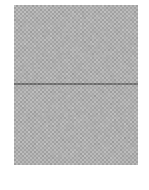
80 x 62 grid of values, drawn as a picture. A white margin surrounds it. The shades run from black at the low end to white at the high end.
Slope: none. Average level on the scale: 70%. Grain: checkered. Odd lines: row 40.
